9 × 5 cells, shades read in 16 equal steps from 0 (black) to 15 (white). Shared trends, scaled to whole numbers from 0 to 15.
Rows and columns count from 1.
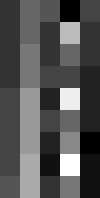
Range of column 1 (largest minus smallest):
2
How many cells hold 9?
3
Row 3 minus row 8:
-1 -3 2 -9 2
